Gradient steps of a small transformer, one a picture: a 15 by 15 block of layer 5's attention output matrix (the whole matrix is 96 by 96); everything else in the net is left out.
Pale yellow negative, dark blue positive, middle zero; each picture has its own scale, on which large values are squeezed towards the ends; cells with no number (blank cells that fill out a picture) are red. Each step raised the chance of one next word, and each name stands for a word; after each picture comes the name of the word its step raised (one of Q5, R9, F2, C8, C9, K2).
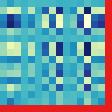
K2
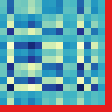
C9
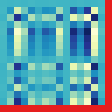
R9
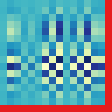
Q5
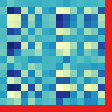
K2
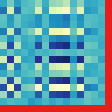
C9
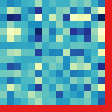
R9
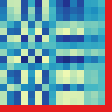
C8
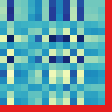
C8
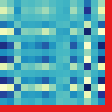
C9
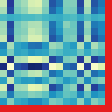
Q5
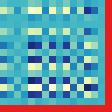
C9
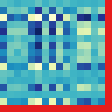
R9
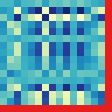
R9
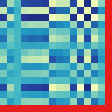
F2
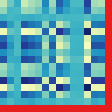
C9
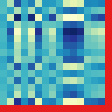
R9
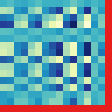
K2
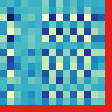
C8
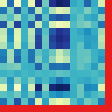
F2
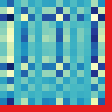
R9
